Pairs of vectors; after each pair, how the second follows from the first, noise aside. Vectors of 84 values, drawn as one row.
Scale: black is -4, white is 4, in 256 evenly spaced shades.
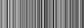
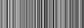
copied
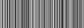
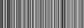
sign-scrambled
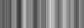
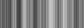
copied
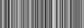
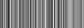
sign-scrambled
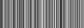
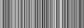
sign-scrambled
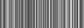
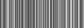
copied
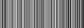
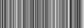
sign-scrambled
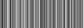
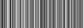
copied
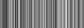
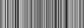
sign-scrambled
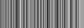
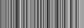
copied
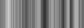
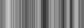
copied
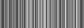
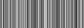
sign-scrambled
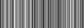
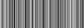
sign-scrambled
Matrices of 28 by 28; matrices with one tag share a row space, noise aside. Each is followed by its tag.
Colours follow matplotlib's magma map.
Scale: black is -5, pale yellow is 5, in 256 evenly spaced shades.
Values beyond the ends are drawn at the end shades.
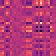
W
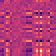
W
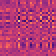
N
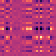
W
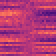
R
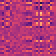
W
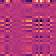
W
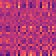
N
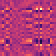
W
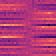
R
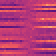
R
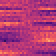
R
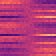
R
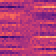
R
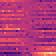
R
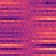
R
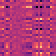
W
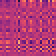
N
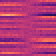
R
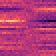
R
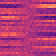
R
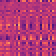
N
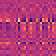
N
